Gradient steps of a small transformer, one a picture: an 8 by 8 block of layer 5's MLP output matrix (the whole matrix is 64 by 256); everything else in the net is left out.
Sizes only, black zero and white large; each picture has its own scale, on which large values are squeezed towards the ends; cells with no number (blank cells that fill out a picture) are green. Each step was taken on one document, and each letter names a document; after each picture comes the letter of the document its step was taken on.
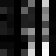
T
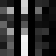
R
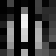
R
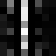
R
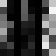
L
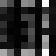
T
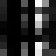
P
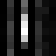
R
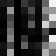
L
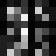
R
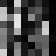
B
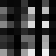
T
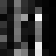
B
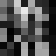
B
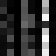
T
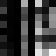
P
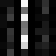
R
